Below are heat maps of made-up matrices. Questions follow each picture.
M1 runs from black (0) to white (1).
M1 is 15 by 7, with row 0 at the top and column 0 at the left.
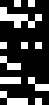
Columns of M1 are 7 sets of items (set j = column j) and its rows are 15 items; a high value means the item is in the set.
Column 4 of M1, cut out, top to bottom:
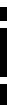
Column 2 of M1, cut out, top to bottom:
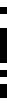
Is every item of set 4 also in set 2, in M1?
yes
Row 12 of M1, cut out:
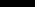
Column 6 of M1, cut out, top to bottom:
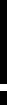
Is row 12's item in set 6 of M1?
yes
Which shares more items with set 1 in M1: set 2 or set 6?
set 2
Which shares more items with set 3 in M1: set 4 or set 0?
set 0
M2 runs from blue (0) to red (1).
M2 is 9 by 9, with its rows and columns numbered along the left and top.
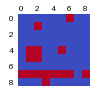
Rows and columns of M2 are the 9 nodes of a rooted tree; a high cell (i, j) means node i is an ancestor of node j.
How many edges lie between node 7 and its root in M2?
0
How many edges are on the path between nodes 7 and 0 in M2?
1
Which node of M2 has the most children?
7
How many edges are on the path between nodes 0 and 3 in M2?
3
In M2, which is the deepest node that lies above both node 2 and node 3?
7
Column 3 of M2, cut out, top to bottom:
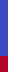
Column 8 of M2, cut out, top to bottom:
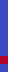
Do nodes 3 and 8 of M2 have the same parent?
no
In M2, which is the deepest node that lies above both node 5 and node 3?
7
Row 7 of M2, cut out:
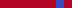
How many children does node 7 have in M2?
3
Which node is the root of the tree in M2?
7
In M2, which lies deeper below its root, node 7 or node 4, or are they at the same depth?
node 4
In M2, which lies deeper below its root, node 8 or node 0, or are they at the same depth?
the same depth
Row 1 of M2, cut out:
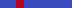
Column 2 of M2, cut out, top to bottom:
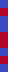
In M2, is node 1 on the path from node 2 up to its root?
yes
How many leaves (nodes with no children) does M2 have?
3
